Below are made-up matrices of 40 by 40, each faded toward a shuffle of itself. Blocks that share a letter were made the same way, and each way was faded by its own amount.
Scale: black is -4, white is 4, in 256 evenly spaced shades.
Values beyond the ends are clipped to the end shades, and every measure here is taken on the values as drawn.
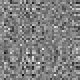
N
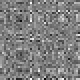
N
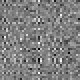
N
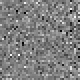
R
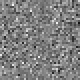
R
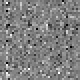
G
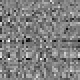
N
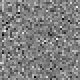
R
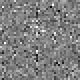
R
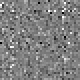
G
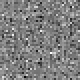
R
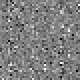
G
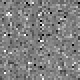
G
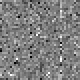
R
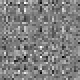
N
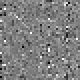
G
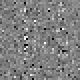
G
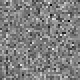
R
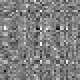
N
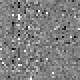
G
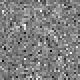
R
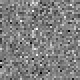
R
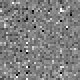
G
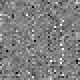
G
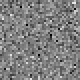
R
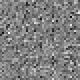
R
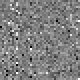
R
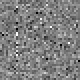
R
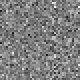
R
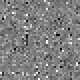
G
